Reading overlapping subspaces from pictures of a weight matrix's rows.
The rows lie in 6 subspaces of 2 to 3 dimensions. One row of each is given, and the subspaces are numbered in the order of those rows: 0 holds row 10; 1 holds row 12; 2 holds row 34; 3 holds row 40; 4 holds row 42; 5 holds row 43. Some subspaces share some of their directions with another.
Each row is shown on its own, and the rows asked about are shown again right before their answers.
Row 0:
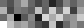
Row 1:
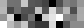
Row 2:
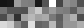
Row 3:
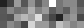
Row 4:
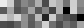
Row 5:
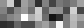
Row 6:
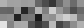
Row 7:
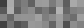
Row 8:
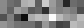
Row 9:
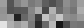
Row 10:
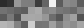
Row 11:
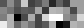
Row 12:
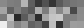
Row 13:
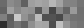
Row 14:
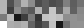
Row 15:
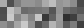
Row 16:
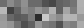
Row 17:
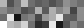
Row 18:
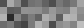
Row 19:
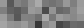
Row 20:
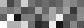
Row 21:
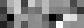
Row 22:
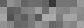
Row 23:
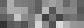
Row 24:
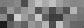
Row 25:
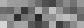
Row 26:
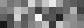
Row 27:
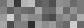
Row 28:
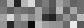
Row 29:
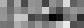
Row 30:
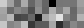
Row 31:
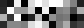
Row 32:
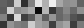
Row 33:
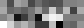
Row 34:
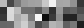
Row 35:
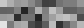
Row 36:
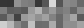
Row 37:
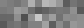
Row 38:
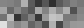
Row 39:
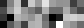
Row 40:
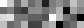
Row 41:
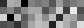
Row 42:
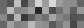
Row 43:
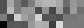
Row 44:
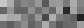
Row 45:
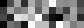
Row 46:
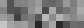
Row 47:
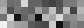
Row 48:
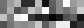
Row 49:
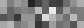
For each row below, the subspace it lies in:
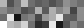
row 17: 2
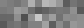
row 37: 5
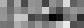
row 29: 5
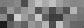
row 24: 1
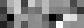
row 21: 3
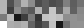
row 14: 5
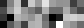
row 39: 3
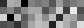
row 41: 2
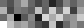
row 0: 3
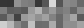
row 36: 0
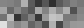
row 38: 1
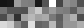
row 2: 0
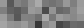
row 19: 1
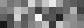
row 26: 5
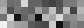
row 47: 2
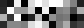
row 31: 4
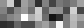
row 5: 4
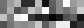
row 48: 5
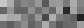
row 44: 3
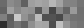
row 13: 4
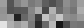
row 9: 1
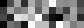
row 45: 0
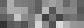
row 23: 1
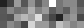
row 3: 0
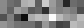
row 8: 5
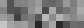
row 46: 1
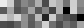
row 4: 3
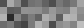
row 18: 2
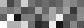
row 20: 2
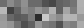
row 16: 2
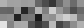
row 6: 3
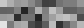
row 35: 3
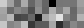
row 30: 0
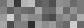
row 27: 4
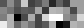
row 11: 5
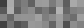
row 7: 5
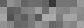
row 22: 2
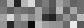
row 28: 4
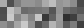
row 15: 2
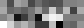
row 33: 4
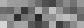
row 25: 3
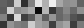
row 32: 4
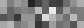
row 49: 4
